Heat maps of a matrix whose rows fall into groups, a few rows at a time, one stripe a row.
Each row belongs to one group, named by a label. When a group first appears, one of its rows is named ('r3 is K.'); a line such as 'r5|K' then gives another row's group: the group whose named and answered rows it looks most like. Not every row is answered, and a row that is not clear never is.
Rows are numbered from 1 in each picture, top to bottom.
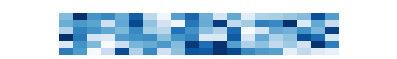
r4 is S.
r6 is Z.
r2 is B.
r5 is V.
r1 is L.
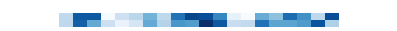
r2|V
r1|V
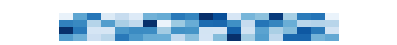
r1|V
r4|S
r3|S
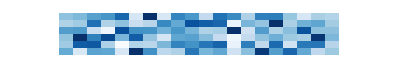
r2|V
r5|V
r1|Z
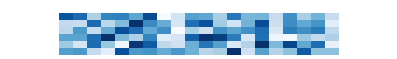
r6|S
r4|Z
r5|B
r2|B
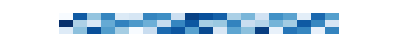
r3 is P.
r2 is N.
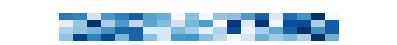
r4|L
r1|S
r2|P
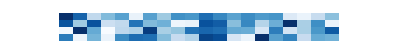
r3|V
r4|B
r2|B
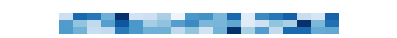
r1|P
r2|N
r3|S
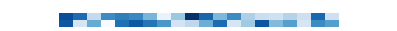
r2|B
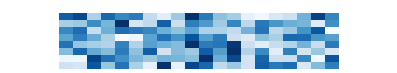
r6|Z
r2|P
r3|S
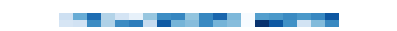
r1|V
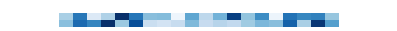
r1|S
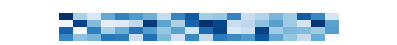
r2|V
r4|Z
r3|B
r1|N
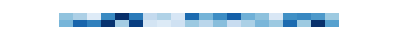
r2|L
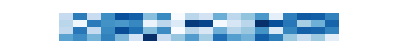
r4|Z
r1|S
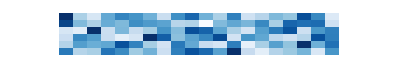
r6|N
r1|N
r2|S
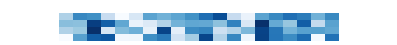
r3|P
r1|V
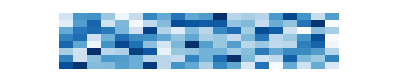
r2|V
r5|N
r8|Z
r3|Z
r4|S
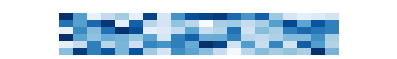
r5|V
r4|N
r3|L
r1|Z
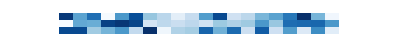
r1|B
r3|Z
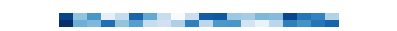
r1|B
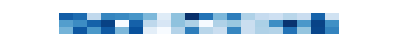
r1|N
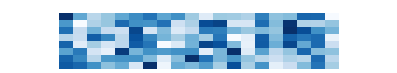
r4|B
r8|Z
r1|S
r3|B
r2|B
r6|S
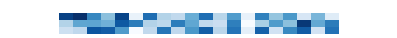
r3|P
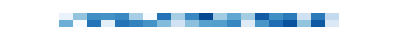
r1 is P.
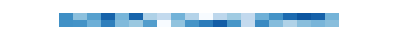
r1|L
